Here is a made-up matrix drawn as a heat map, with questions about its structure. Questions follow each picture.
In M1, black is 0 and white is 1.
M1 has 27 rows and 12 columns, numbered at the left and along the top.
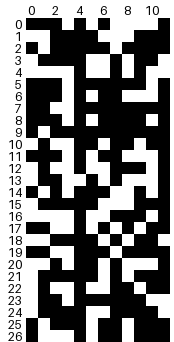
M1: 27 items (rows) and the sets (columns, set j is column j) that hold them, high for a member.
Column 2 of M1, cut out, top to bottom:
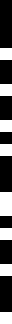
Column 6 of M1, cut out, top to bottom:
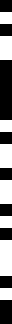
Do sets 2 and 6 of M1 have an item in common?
yes
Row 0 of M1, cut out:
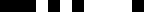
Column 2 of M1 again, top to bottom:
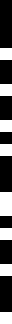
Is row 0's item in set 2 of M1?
no
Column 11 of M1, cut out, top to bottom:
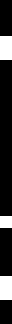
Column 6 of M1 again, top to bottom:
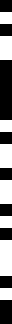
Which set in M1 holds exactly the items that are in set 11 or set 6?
0
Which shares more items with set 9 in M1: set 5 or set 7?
set 5
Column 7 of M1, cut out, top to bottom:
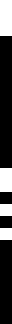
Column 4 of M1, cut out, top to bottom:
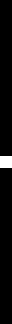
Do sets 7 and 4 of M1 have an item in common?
no
